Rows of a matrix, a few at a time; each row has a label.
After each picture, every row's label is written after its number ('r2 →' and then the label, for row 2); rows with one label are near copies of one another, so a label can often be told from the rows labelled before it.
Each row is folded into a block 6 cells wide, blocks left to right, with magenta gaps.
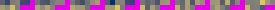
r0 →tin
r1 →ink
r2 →ink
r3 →tin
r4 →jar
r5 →jar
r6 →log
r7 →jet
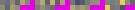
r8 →jar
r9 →log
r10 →ink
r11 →jet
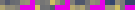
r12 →ink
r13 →jet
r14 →ink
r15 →tin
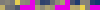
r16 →jet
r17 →ink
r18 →tin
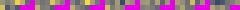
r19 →jet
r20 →jet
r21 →jet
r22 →jar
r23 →log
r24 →log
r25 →ink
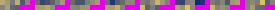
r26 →log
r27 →ink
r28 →ink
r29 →ink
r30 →jet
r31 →tin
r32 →jar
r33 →log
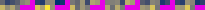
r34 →ink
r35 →tin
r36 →jar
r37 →jar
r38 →tin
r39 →tin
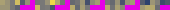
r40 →log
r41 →jet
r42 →jar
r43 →jar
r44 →tin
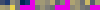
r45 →tin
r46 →log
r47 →log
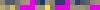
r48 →ink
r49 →tin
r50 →ink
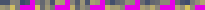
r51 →tin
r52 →jar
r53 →jar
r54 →ink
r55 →ink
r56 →ink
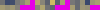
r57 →ink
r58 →log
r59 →jar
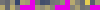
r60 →jar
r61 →ink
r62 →log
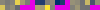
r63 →jet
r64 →tin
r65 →log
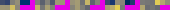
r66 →tin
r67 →jar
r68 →log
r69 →tin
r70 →jet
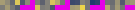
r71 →log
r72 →jet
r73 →tin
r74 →jar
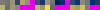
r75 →jar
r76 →tin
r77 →tin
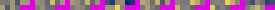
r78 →jar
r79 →log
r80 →log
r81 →tin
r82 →log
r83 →jet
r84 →jet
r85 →tin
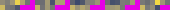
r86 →jet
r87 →jar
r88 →ink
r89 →ink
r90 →jet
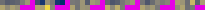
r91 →ink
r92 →tin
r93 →jar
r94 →ink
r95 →ink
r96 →log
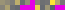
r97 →log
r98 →jet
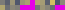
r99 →jar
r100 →log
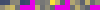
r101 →tin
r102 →jet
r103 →log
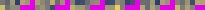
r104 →jar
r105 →log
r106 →ink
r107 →tin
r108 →jar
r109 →jar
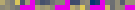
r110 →log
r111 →ink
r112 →tin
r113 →jar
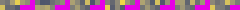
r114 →jet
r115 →ink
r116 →log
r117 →jet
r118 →log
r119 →log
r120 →jet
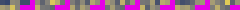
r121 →tin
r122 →jet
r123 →jar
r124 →log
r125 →jar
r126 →ink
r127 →log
